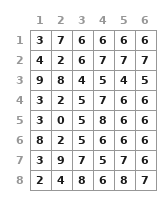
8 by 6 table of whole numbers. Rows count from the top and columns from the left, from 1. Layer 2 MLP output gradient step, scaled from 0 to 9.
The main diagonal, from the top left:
3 2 4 7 6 6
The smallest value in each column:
2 0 4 5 4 5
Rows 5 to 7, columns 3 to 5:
5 8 6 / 5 6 6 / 7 5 7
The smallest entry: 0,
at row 5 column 2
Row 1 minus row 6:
-5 5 1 0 0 0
